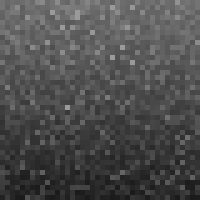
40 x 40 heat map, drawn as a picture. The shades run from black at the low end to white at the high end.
The grain is fine, like static. Values rise toward the top. On average the colour sits 30% of the way up the scale. No row or column stands out.
